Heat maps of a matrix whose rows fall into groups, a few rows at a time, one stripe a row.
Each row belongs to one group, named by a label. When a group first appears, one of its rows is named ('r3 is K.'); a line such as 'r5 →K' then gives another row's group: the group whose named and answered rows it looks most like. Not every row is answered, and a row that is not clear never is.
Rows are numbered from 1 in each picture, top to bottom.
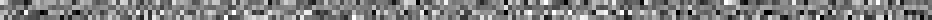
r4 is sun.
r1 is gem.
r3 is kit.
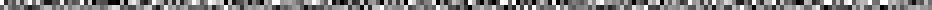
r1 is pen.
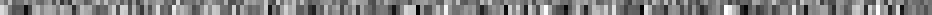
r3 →gem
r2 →gem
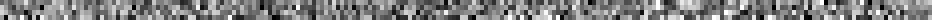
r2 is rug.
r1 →rug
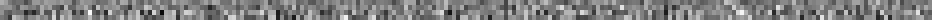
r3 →sun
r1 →gem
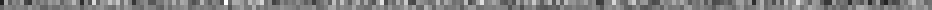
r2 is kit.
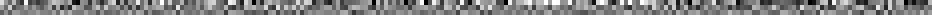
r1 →kit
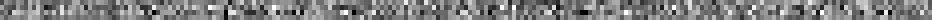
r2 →pen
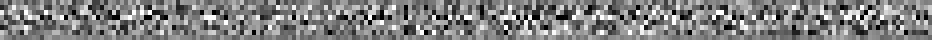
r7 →kit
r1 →sun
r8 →rug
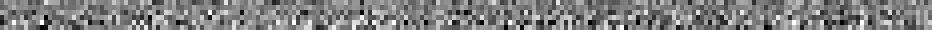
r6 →kit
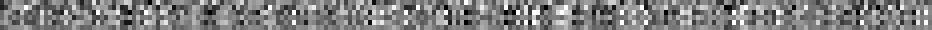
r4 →sun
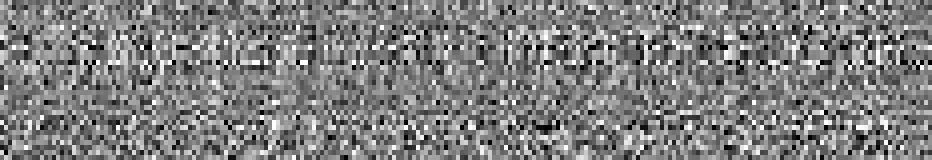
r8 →gem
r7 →kit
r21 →pen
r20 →gem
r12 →gem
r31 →sun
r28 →kit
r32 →sun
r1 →sun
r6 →rug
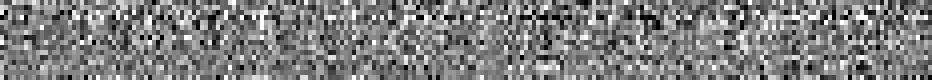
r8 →sun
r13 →rug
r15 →kit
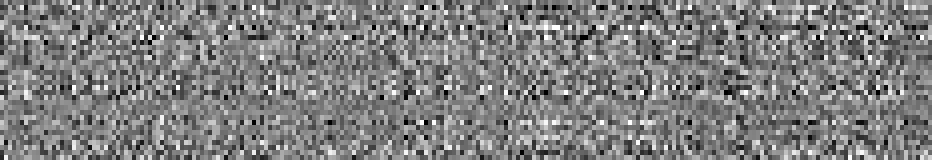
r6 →kit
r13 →gem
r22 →rug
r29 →sun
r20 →pen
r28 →kit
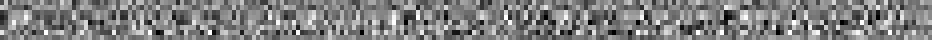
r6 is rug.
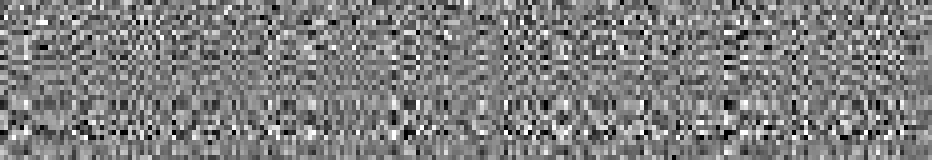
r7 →gem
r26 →kit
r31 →gem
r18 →rug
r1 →pen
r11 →pen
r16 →gem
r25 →rug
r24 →gem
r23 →rug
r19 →sun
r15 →rug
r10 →kit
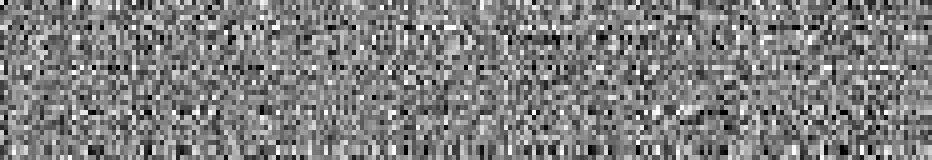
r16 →gem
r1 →sun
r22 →rug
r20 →pen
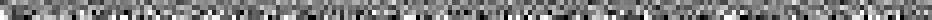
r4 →gem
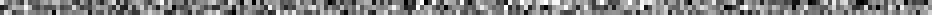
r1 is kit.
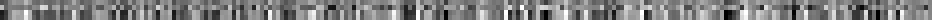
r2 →kit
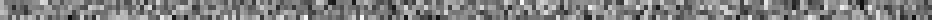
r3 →gem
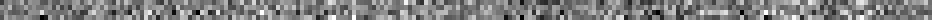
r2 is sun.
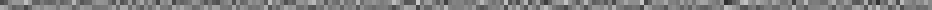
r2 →gem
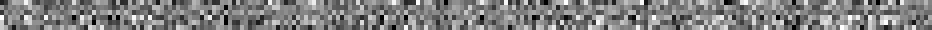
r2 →pen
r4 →pen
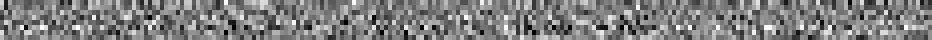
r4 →pen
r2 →sun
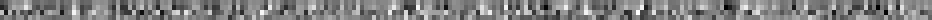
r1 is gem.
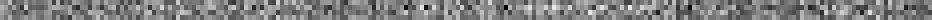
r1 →sun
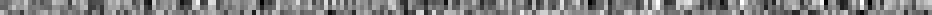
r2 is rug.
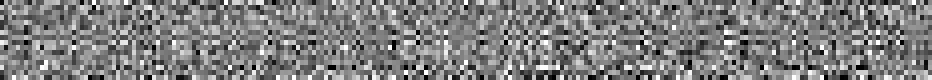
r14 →kit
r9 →gem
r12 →gem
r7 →gem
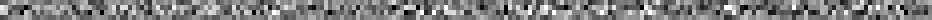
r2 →gem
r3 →kit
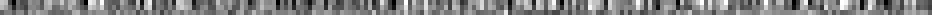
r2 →rug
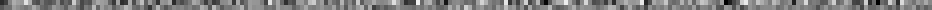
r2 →pen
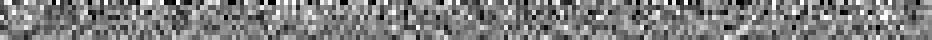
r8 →gem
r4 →pen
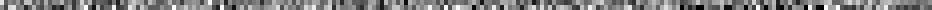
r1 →pen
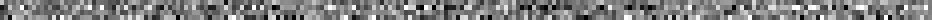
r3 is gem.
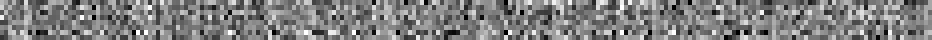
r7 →kit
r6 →sun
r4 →pen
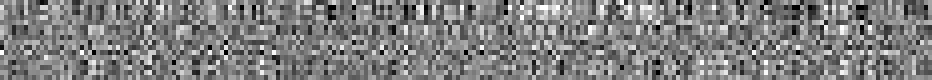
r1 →kit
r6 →rug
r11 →pen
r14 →pen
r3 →kit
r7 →rug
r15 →rug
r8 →sun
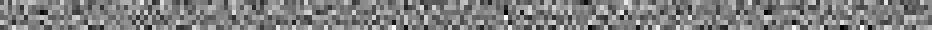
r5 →rug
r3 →kit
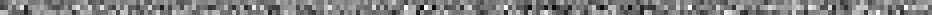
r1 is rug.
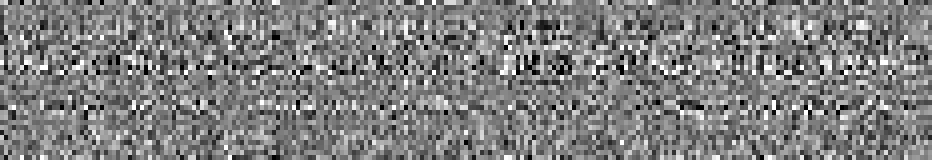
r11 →sun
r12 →pen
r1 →kit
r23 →rug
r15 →pen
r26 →rug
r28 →sun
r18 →rug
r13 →pen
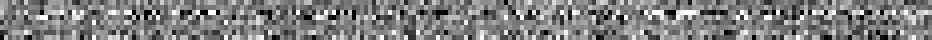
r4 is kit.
